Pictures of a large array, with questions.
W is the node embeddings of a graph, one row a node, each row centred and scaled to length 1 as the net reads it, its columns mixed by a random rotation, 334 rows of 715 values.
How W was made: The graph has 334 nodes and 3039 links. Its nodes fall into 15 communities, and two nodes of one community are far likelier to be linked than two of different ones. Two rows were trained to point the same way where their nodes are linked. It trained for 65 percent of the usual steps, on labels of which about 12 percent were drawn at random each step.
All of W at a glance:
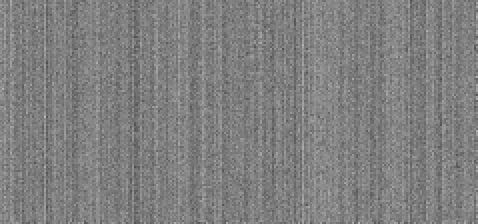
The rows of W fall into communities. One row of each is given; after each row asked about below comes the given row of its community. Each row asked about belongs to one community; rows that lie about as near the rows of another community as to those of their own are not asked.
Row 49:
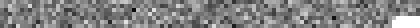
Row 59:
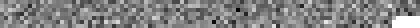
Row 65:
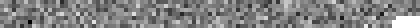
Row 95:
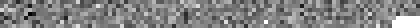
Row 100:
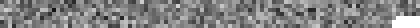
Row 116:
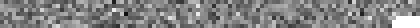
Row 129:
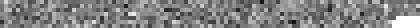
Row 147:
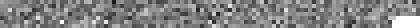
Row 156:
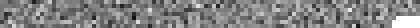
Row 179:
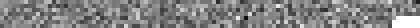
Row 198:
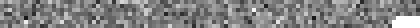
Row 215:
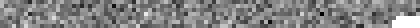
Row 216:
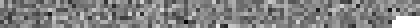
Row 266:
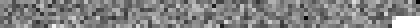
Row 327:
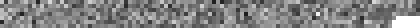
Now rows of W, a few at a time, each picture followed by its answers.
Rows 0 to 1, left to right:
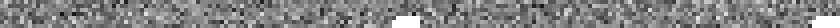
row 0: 215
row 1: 156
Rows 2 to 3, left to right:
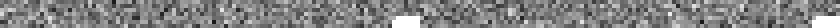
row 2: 147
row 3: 59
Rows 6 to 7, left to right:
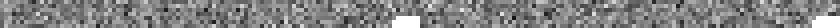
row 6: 49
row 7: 49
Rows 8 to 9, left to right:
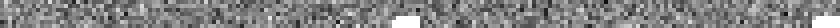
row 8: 129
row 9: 266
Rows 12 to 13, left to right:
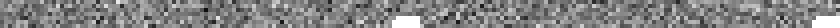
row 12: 49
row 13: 65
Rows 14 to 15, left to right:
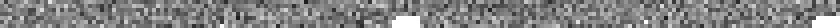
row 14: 327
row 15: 215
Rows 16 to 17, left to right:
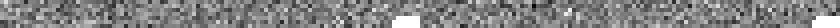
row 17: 215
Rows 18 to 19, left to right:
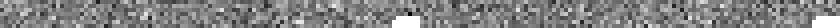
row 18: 65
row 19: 147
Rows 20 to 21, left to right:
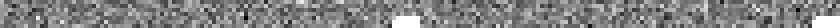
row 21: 116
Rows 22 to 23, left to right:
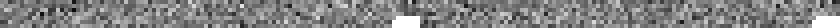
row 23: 100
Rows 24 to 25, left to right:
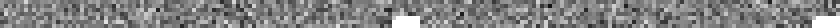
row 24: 216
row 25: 179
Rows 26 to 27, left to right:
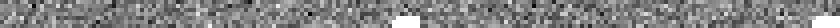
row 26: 156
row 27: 147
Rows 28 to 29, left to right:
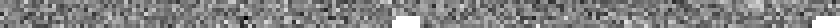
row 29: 65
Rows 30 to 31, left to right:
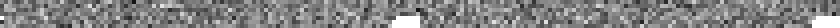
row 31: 327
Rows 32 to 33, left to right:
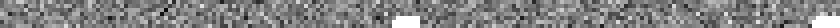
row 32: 266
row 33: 198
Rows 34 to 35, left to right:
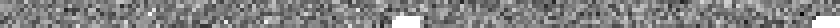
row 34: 49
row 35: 65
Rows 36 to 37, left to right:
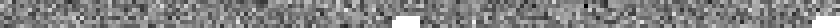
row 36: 65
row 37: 216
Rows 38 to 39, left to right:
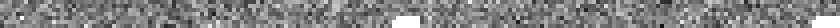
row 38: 156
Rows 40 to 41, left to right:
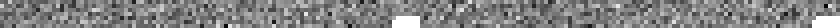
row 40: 147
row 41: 156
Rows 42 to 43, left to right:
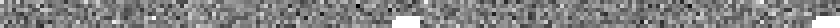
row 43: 129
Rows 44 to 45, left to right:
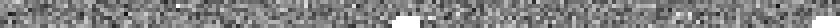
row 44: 198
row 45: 100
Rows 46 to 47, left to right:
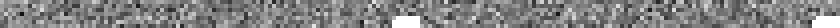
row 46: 327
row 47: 116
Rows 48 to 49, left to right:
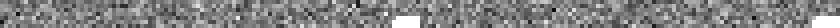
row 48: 156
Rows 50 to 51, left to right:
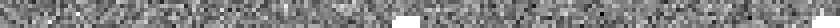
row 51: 216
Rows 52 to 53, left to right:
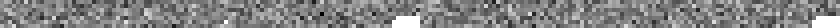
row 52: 215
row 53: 59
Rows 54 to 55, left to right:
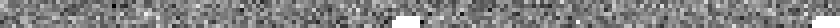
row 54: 215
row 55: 156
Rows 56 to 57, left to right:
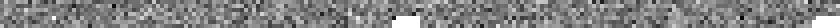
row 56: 215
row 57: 49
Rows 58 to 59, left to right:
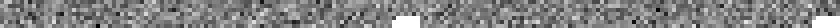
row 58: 215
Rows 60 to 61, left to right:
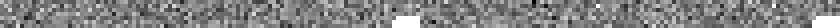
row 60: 129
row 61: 116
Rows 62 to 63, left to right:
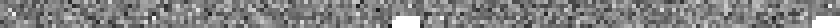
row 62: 116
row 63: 156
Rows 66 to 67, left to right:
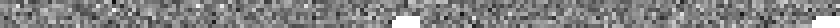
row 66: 116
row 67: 215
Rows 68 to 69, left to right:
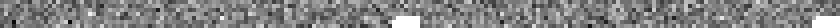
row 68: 59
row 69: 179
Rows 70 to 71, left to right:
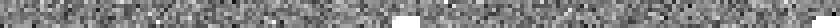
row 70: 49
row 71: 215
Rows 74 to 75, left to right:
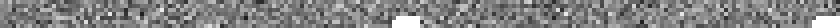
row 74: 266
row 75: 156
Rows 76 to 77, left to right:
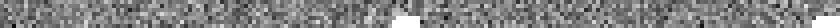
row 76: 100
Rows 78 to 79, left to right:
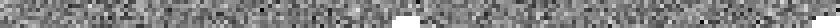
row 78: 129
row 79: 129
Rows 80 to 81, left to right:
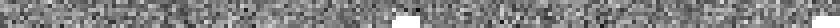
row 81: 216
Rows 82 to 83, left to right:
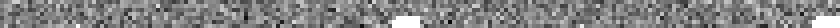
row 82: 59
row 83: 65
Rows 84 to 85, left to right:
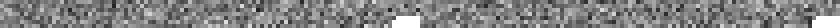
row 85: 65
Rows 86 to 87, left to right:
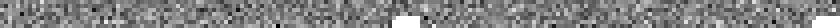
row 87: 179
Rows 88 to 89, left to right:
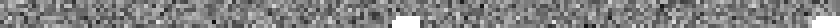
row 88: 49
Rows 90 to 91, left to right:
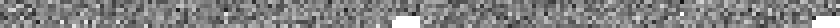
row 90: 95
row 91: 215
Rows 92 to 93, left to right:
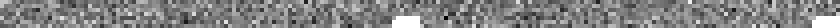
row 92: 129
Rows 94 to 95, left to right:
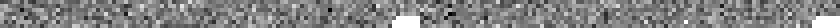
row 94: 49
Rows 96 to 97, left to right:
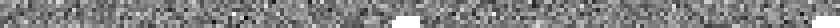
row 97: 65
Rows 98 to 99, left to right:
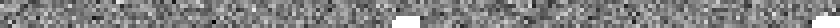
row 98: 49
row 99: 147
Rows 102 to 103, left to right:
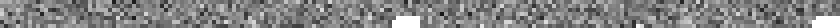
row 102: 147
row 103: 327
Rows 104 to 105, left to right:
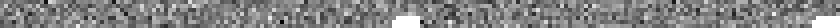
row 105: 129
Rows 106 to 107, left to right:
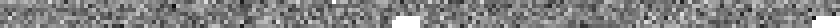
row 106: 198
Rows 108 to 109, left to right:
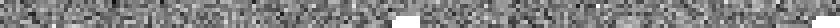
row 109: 198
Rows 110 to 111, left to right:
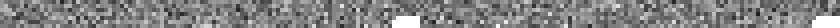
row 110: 59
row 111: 116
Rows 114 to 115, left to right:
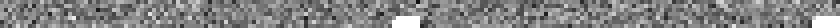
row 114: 49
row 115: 266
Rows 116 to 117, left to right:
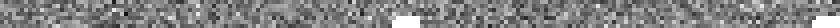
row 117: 65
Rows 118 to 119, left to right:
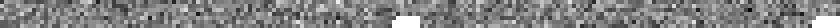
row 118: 65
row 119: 49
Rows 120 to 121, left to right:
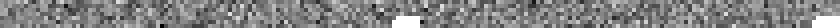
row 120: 49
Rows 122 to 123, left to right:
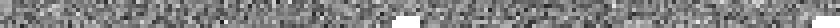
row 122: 129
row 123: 156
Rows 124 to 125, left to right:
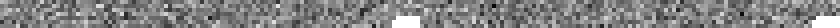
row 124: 129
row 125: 215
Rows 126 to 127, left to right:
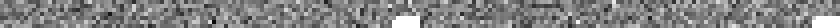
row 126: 147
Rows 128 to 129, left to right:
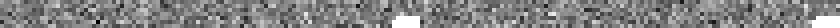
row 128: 198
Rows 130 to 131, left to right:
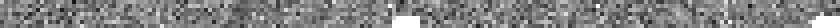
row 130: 216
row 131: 198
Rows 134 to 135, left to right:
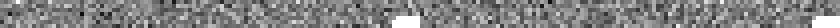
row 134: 198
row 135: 59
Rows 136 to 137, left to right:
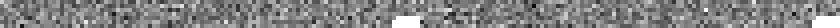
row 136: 129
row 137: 216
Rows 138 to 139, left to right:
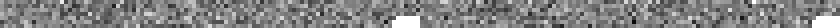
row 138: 215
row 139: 147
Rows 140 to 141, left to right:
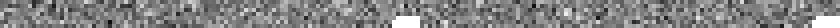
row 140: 156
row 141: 215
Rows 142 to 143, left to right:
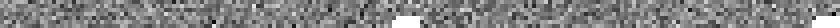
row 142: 49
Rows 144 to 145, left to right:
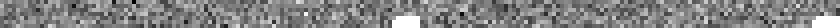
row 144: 147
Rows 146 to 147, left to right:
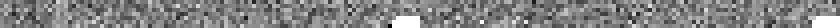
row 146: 59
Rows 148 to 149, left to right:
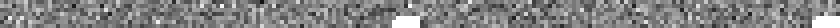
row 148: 327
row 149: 147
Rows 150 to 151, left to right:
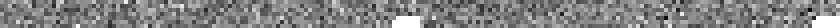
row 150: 49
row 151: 215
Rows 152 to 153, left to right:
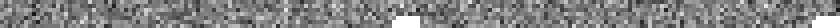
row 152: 216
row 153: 95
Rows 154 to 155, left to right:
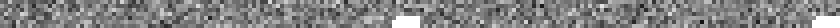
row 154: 59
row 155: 49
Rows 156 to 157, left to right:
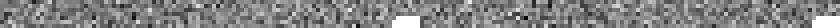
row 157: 179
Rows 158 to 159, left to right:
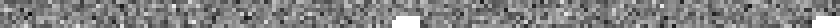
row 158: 95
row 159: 179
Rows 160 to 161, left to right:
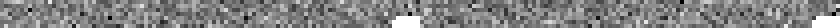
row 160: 198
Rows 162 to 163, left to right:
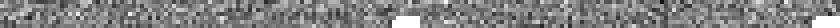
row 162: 65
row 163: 198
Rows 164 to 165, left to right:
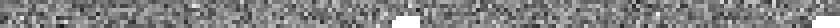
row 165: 116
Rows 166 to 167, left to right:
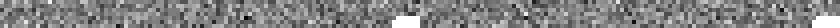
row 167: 147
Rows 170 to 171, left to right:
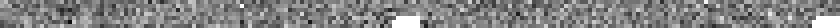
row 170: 215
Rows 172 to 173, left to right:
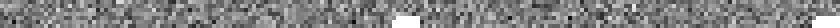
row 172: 49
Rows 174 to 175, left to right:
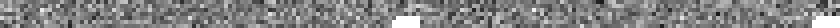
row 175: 100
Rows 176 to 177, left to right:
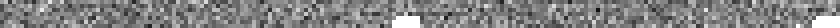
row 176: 156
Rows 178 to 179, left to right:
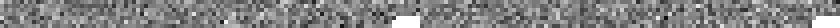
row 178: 215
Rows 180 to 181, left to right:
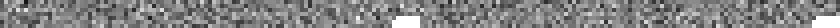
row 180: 49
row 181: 95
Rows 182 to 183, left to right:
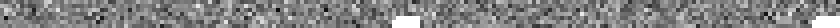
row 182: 179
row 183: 116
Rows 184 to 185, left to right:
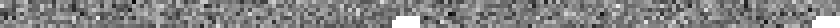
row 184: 327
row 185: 215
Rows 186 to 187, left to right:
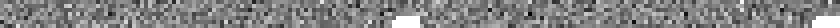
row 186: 129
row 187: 147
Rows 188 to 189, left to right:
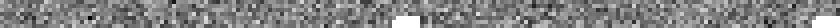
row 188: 95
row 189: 156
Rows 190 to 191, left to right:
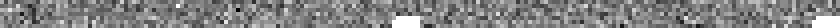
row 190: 327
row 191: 65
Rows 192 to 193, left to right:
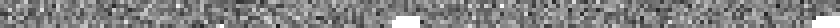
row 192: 327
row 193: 129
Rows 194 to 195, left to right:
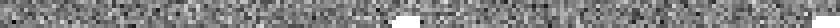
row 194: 116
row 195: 216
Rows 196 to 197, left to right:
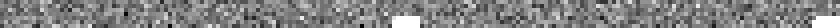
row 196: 266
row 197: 179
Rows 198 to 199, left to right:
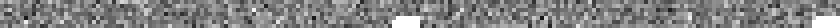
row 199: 100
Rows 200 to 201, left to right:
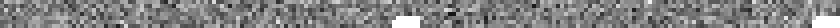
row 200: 198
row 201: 216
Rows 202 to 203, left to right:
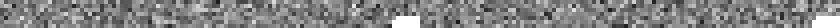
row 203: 49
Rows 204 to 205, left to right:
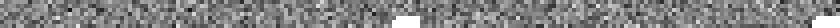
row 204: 95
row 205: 198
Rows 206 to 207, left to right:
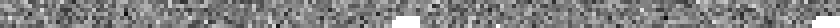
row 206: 49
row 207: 59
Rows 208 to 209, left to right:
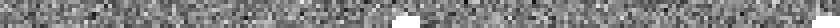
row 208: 95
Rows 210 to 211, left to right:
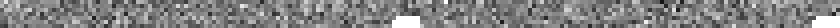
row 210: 65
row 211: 215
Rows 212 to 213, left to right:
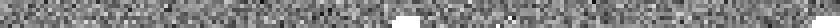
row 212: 129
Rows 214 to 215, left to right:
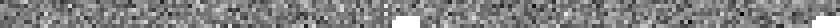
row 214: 266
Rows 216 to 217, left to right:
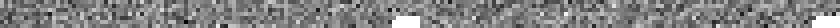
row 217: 215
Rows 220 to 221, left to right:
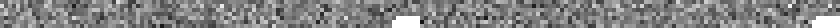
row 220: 179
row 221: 156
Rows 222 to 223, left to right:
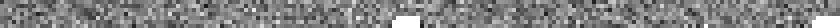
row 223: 49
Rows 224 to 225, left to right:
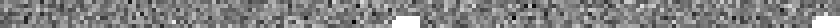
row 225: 266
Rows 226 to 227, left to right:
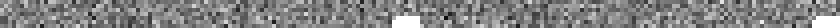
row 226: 147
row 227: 95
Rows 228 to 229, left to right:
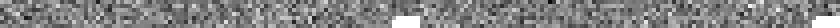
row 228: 129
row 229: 59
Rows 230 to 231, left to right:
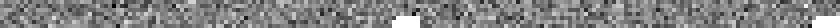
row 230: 215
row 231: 179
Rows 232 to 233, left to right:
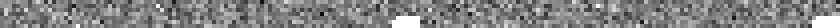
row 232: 59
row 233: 129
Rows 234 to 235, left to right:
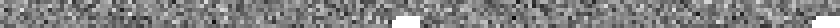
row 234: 147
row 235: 65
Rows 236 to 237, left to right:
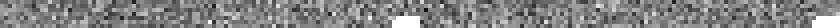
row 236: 147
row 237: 129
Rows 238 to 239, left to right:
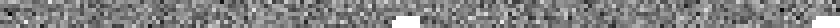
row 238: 198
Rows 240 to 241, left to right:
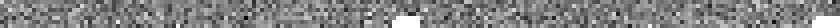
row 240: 95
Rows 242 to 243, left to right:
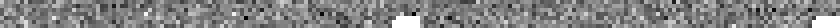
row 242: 215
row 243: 215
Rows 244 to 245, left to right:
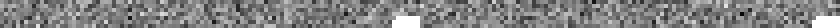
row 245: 65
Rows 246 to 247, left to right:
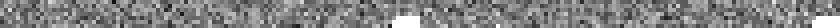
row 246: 147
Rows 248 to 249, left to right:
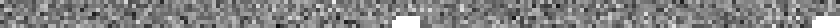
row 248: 156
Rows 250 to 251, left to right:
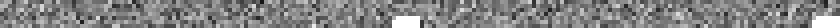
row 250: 327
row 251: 100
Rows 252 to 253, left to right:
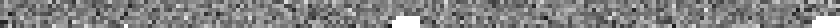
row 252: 198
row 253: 216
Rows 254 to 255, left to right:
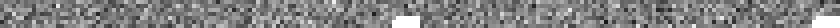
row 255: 216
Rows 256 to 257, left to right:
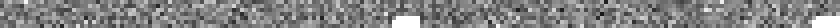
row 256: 266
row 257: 59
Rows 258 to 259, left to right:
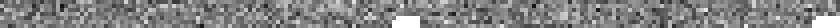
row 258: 65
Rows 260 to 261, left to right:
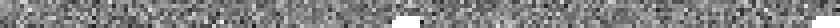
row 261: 129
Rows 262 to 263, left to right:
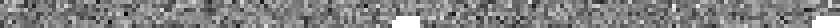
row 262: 49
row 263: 65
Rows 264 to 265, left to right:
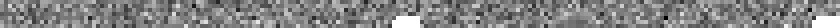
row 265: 215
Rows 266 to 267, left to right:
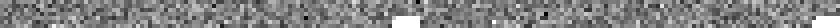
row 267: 129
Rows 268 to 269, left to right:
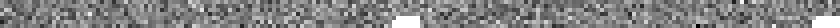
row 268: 156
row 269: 147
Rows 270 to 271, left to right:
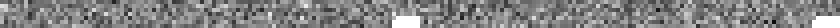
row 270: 100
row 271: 100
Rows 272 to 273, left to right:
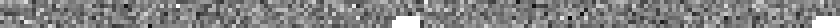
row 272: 198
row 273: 49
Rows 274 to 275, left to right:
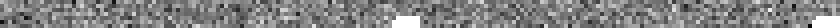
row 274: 129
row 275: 198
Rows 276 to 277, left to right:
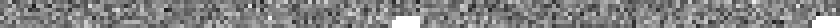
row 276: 129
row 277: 147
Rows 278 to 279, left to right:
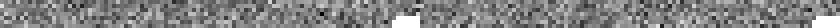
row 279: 198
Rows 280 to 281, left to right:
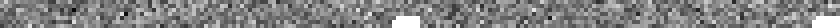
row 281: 59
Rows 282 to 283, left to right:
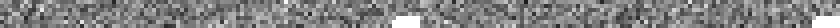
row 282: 156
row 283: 129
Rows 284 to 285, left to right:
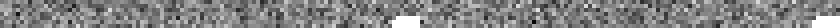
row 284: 59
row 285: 129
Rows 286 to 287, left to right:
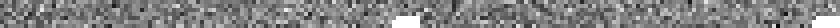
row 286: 156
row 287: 156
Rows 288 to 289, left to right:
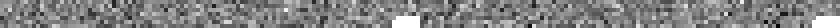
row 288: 147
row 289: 156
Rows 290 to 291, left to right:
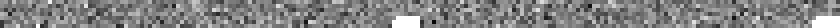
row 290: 198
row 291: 129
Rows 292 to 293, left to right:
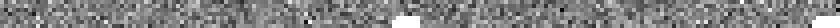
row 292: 198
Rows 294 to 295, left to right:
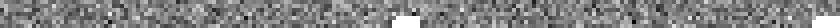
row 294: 179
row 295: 147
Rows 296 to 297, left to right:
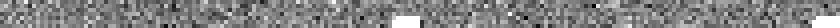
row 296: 327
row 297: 198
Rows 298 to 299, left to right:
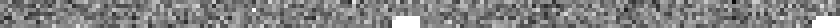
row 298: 116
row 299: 147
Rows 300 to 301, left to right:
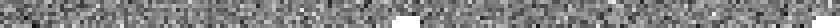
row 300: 95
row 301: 156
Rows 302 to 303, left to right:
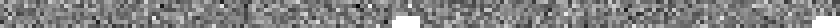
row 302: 198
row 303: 100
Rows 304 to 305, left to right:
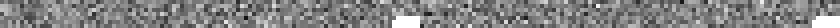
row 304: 95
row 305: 198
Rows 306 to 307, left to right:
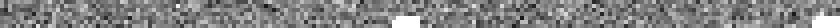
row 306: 198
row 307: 216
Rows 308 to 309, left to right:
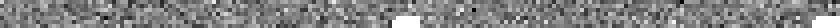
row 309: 327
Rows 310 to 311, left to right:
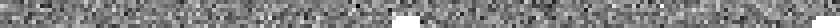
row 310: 100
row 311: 156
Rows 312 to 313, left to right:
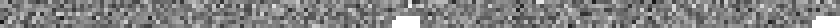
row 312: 156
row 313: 49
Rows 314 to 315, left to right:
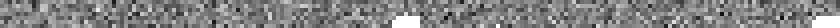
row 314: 147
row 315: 95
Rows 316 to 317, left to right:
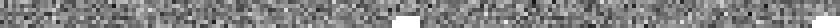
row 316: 216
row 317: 147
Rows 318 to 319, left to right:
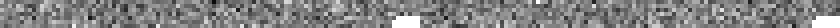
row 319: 95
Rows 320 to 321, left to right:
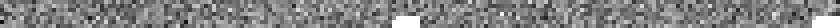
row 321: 216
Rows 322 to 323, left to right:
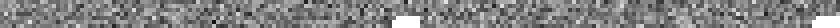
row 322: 116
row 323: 327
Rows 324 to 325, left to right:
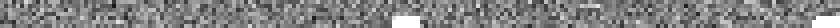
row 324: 216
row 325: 65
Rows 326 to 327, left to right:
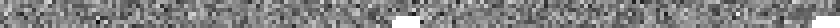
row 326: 179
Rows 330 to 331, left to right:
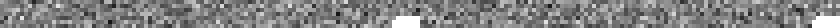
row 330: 156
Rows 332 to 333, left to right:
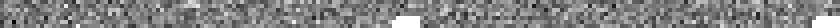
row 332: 59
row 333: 65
